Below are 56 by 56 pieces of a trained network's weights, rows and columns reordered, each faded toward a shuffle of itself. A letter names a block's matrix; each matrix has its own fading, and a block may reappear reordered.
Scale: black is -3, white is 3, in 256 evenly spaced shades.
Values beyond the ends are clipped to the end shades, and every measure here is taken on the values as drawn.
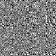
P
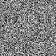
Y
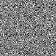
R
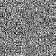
Y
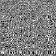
P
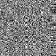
Y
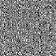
P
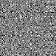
R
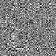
P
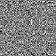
P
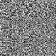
Y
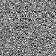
R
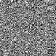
Y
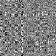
P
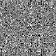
R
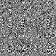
R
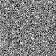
Y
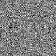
P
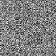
Y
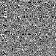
R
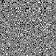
R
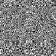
P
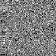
R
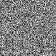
Y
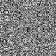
Y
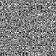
R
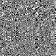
P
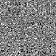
R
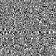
P
